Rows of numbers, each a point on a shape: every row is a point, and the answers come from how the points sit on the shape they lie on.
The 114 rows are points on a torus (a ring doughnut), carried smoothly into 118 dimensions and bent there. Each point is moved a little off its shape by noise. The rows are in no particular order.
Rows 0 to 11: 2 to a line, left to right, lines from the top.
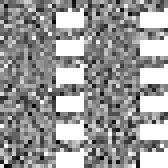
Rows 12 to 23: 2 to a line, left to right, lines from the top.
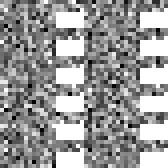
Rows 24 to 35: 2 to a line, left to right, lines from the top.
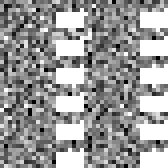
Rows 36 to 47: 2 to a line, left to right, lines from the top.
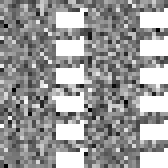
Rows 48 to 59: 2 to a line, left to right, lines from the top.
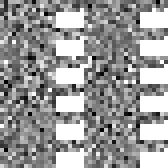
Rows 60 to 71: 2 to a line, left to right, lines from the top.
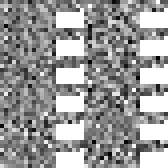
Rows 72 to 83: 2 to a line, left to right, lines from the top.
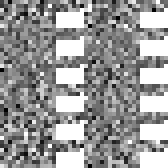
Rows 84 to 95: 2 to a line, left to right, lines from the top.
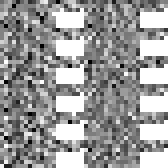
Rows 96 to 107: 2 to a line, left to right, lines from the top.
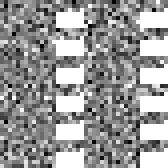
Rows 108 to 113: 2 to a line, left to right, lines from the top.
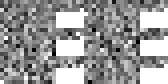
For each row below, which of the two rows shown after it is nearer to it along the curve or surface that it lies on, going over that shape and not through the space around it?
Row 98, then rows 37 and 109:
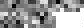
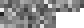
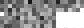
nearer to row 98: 37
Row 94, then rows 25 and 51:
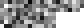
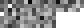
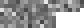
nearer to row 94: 25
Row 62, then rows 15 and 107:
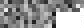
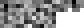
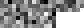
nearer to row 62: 107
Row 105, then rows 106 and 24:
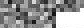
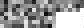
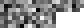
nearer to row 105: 24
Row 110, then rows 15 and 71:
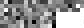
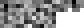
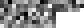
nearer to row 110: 71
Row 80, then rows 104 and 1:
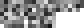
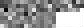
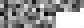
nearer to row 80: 1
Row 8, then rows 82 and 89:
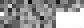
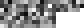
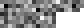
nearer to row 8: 82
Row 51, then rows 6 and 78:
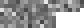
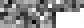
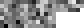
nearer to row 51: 78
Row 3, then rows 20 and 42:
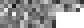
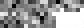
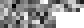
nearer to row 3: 20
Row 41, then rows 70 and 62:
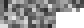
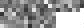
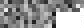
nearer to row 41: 70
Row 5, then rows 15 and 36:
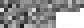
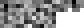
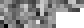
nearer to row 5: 15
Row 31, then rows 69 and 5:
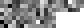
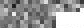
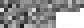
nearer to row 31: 69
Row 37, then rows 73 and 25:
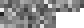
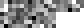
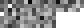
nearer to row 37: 25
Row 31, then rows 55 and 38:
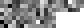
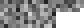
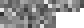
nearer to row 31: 38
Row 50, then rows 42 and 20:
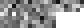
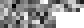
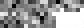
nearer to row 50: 20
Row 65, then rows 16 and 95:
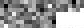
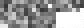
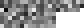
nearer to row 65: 95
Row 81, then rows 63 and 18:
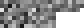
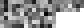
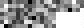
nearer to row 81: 63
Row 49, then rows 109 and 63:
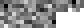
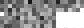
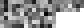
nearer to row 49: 63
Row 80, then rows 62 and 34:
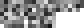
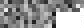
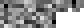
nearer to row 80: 34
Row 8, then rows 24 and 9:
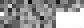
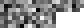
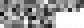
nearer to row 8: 24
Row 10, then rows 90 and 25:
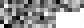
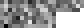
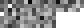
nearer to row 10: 25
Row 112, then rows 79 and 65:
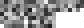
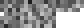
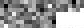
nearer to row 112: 65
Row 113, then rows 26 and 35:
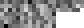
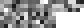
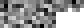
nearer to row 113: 26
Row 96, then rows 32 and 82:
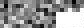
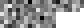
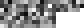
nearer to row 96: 82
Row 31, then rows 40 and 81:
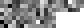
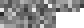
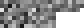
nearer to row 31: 40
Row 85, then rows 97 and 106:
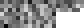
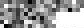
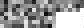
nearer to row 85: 97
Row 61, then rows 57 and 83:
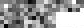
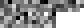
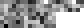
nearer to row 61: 83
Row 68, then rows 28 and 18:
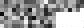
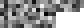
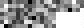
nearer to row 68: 28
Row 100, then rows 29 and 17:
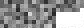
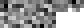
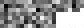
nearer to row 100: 17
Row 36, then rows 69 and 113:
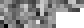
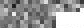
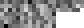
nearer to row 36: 69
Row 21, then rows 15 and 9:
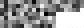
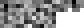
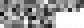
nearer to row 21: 9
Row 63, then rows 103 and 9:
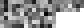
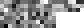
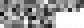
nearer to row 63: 9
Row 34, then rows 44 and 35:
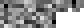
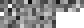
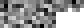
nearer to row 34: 35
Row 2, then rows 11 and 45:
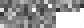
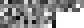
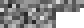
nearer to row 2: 45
